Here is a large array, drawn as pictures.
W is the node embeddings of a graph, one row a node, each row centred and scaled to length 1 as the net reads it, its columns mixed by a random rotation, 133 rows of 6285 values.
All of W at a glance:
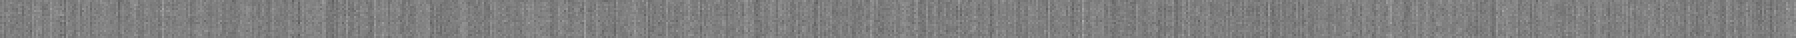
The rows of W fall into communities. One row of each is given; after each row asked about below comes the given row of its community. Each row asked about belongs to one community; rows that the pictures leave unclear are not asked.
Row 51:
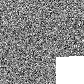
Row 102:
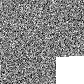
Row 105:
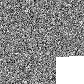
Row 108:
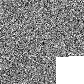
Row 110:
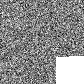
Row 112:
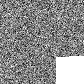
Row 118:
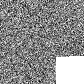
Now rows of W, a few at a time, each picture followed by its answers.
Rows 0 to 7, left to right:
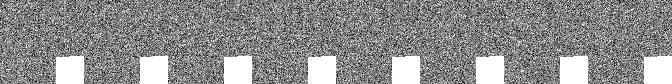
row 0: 118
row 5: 108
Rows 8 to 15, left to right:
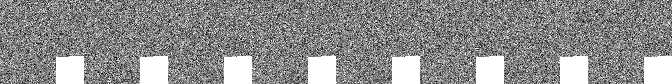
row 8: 110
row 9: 112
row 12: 105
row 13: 110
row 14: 108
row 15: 118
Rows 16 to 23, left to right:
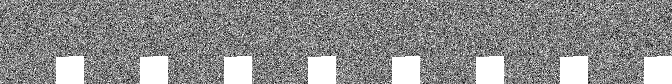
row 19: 112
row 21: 110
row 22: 112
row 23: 110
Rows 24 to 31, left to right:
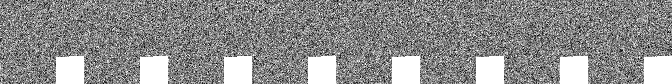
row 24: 112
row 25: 102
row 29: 112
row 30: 51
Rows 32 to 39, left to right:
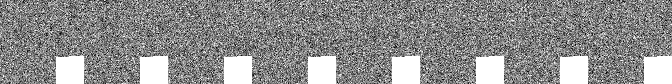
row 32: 110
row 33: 112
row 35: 110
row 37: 102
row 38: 110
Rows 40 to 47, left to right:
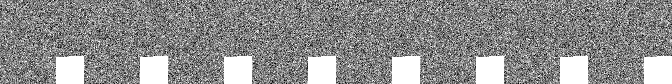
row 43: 102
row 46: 110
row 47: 51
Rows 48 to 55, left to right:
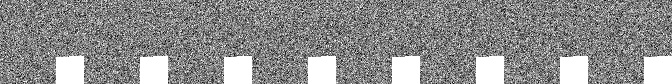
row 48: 105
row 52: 51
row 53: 110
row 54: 110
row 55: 112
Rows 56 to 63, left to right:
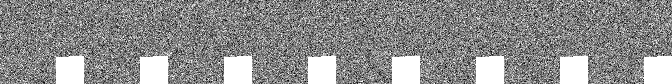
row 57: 102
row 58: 102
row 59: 118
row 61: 112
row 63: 118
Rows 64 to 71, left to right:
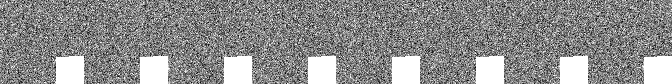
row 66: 112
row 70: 118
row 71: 51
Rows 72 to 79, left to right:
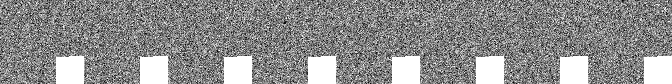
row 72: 118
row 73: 102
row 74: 112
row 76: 51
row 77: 112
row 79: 105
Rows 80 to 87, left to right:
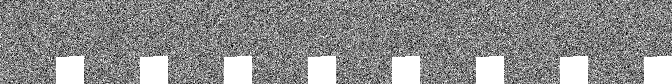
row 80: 112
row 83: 108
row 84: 105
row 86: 51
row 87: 112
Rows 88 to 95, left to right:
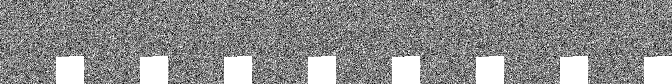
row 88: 118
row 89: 108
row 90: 102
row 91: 118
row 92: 108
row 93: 110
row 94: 102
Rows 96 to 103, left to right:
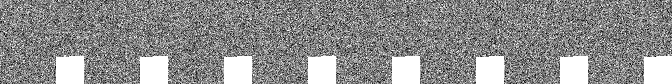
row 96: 102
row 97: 102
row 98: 51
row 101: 110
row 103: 108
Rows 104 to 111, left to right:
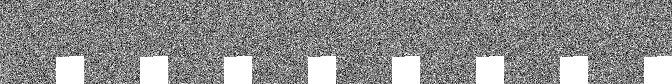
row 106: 108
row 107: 108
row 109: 110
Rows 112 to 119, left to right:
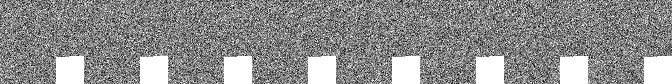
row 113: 102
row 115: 102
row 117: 110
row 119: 112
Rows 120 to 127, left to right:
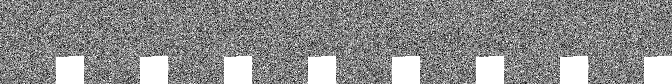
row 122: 108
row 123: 102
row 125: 108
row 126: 110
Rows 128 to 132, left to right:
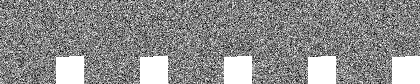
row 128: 51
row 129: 105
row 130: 118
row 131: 112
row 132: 105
